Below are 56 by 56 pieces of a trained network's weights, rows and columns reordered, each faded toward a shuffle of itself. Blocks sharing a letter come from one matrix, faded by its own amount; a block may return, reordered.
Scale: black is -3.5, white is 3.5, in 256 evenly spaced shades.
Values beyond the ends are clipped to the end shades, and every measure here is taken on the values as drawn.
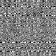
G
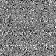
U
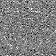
U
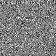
U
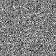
U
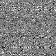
U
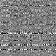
G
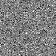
U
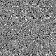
U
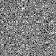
U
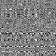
G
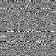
G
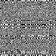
G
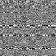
G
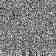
U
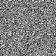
U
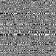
G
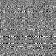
G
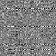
G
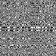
G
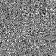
U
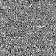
U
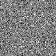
U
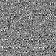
U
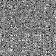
U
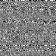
G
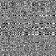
G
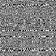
G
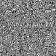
U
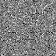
U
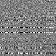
G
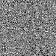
U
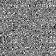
U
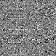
U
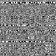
G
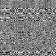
G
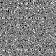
U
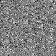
U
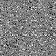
U
